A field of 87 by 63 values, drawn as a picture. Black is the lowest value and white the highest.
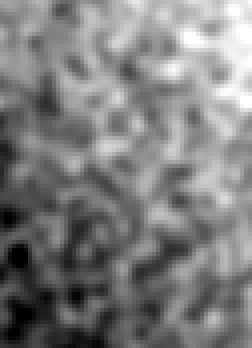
No regular stripes run through it. The bottom left is the ninth with the lowest average. The field is mottled with small blotches. There are no lone odd cells. The histogram is bell-shaped. There is an overall slope up to the top right.
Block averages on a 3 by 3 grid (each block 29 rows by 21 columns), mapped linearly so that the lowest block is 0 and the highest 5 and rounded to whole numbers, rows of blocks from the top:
3 4 5 / 1 3 3 / 0 1 2
